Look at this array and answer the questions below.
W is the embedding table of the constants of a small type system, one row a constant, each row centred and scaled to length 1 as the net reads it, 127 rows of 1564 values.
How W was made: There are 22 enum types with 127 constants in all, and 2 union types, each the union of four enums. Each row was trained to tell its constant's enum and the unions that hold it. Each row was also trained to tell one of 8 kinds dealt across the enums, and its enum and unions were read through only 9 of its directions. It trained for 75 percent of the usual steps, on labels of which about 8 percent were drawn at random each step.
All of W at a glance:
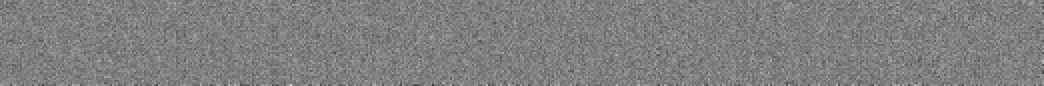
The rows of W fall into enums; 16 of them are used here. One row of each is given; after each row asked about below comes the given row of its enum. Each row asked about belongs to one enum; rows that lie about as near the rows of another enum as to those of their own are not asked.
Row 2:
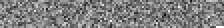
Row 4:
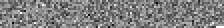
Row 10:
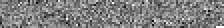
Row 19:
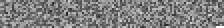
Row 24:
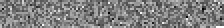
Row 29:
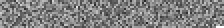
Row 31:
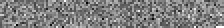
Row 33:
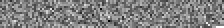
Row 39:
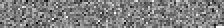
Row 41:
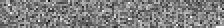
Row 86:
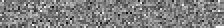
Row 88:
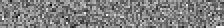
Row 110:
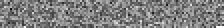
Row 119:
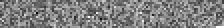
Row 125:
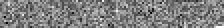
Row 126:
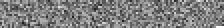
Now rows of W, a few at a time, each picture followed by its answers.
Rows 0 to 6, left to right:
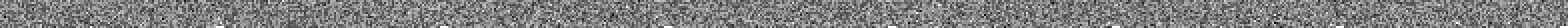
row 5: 88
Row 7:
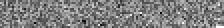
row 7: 119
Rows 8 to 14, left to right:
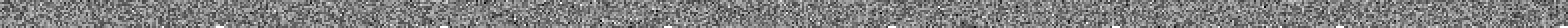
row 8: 24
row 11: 88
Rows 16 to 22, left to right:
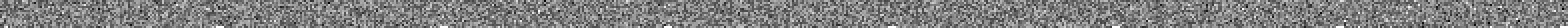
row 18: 88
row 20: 29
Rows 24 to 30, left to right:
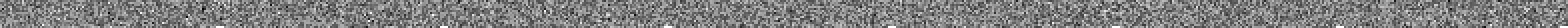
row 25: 2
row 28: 2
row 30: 2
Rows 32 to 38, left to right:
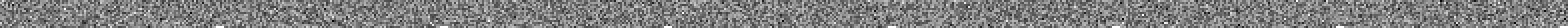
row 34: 4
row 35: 125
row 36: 126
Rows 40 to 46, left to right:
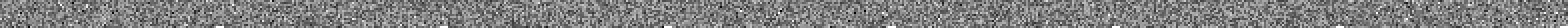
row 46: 110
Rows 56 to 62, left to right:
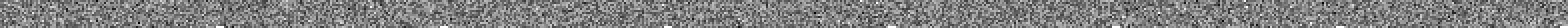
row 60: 29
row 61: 24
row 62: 29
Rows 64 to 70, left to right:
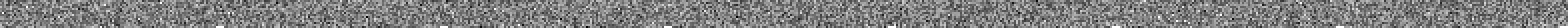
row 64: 88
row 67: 125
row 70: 126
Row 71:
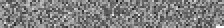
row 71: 29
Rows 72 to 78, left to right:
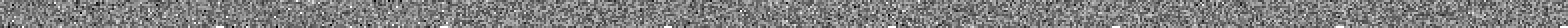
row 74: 110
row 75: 110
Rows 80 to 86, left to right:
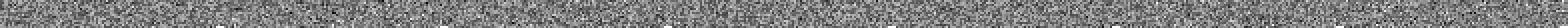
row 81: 24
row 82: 10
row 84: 19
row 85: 126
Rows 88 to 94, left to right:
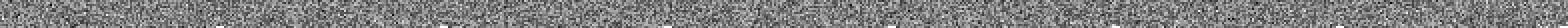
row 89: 119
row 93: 110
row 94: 125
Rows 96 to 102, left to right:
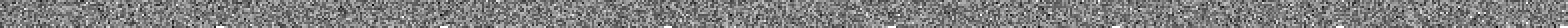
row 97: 88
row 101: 88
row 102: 119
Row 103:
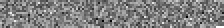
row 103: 24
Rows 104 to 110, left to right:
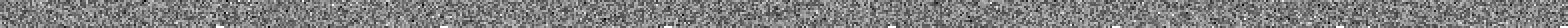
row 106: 110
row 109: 24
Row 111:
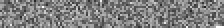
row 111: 24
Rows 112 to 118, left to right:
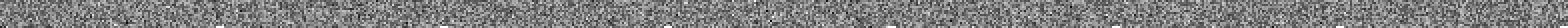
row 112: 119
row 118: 125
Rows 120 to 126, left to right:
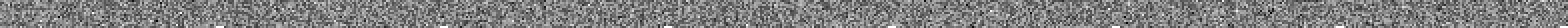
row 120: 126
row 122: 110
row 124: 2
